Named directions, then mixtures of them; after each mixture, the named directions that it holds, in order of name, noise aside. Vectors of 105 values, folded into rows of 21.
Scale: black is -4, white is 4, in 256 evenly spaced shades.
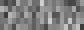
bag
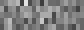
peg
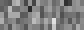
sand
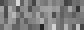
bag, peg, sand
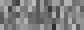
peg, sand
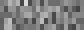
peg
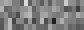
peg, sand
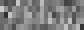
bag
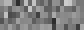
bag, sand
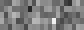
sand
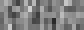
sand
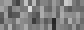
sand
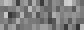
bag, sand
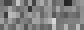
bag, sand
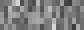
peg, sand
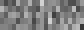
bag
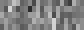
peg, sand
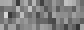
bag, sand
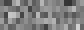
bag, sand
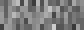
peg, sand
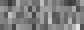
bag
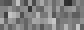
bag, sand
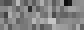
bag, sand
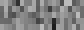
peg, sand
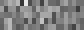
peg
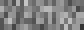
bag, peg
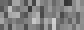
sand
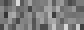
bag, peg, sand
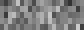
bag, peg, sand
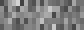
peg, sand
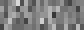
bag, peg, sand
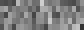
bag
